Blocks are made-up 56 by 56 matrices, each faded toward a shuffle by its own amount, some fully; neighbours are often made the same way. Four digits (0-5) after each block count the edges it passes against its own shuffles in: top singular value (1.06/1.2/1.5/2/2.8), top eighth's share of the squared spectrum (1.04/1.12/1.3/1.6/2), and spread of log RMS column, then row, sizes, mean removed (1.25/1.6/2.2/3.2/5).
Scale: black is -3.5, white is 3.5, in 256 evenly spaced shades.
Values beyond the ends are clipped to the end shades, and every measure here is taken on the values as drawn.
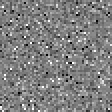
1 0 0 0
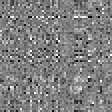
4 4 2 3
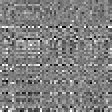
4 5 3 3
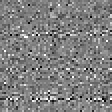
4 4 2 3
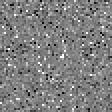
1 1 0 0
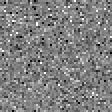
2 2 0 0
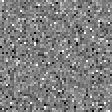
2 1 0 0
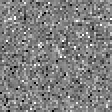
0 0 0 0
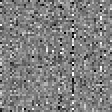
2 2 3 0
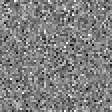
0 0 1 0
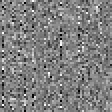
2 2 3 0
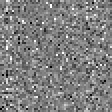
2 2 2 0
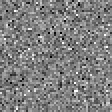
0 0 0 0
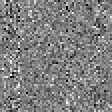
1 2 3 0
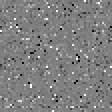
1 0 0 0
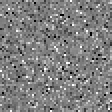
0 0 0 0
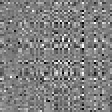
5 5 3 3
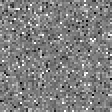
2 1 0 0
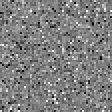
0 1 0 0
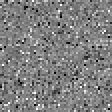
3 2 0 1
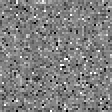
1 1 0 0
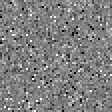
0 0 0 0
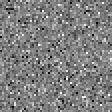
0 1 0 0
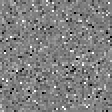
0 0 0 0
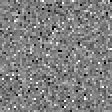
0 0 0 0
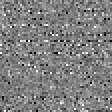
2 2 0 3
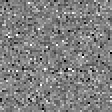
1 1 0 1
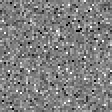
0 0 0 0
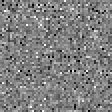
1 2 0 2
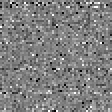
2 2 0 2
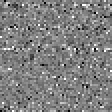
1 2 0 2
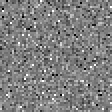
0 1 0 0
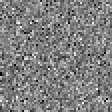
2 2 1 0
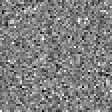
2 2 0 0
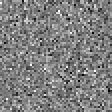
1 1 0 0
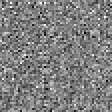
3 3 1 1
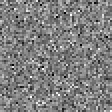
1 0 0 0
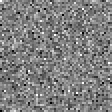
2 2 0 0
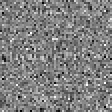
3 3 1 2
